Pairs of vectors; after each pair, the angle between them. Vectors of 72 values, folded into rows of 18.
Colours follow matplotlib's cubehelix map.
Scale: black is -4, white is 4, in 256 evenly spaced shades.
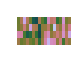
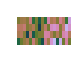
partly aligned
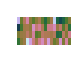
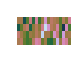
orthogonal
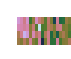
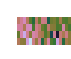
partly aligned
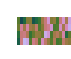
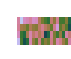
nearly opposite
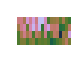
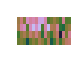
nearly parallel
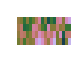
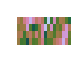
partly opposed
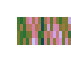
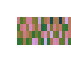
partly aligned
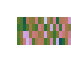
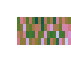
orthogonal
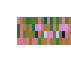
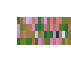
nearly opposite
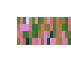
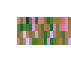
nearly opposite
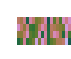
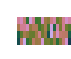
partly aligned
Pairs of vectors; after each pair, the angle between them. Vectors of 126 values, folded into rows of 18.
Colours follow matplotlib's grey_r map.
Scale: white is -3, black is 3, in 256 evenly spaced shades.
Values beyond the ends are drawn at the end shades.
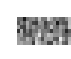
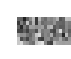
partly aligned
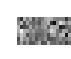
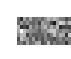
nearly parallel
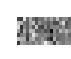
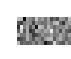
nearly opposite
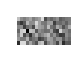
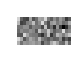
orthogonal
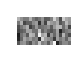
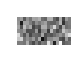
partly opposed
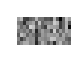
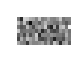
partly opposed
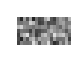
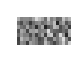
orthogonal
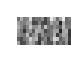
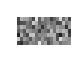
orthogonal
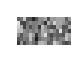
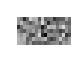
partly opposed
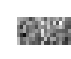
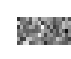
orthogonal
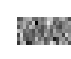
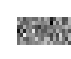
orthogonal
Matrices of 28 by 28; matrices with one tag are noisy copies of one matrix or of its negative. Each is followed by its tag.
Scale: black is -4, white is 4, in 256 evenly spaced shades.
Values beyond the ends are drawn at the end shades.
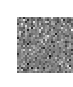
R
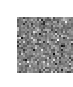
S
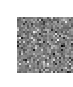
S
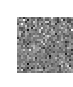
R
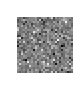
S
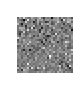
R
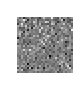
R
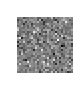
S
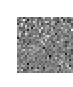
R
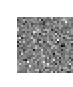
S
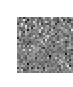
R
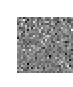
R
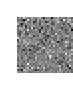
R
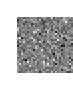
S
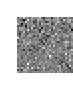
R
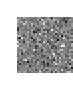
S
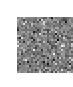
S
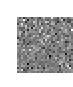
R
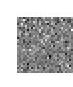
R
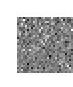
R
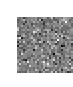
S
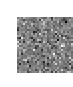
S
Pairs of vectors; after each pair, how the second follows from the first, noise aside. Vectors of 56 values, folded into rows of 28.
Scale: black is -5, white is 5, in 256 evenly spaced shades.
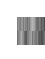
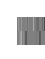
partly zeroed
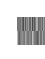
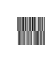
scaled up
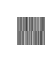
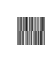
scaled up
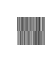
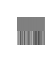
partly zeroed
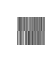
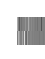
partly zeroed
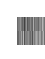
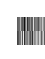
scaled up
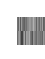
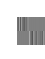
partly zeroed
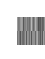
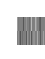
partly zeroed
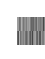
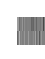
partly zeroed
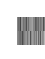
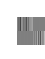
partly zeroed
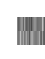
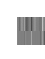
partly zeroed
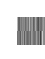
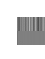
partly zeroed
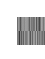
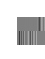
partly zeroed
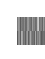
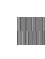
partly zeroed
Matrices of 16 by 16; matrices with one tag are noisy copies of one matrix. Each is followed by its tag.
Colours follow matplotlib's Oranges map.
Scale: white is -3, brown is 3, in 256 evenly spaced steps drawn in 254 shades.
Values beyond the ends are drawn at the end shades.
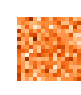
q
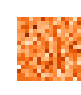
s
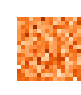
s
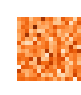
s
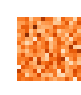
s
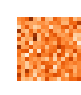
q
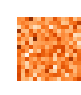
q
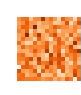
s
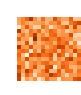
q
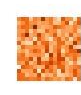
s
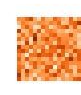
q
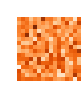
s
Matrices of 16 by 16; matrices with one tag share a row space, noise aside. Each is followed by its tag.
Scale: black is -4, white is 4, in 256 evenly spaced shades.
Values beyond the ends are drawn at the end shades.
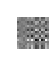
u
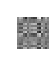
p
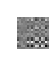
u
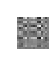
p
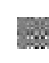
u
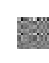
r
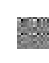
r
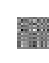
r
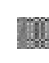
u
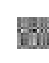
r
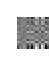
u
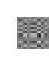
p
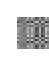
u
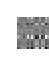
u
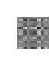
p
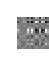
u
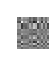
r
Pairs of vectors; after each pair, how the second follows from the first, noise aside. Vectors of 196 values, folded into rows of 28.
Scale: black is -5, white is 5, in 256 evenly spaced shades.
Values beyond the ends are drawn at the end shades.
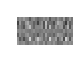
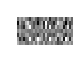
scaled up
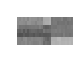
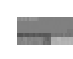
partly zeroed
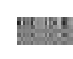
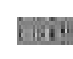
wrapped around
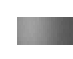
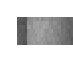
wrapped around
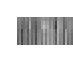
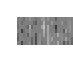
partly zeroed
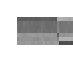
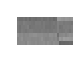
shrunk
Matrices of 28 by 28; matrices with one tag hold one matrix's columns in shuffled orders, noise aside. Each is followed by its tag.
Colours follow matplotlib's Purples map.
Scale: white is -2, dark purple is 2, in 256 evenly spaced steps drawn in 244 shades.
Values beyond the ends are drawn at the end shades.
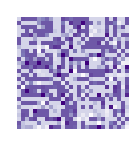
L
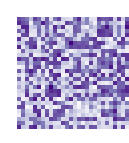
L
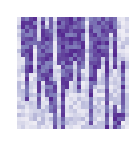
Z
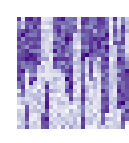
Z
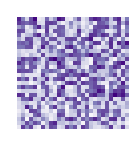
L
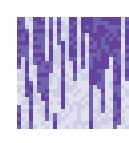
Z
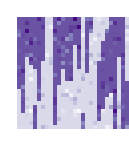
Z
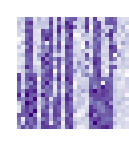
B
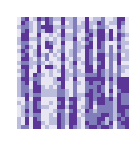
B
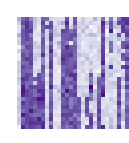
B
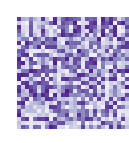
L
